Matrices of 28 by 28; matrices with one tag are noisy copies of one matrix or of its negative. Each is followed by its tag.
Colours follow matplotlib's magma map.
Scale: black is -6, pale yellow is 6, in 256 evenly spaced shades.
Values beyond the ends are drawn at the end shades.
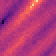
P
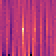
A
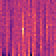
A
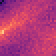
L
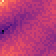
L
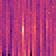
A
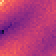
L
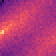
L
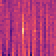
A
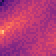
L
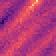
P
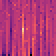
A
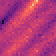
P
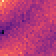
L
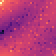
L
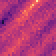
P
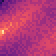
L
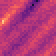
P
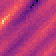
P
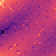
L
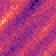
P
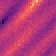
P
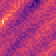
P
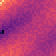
L
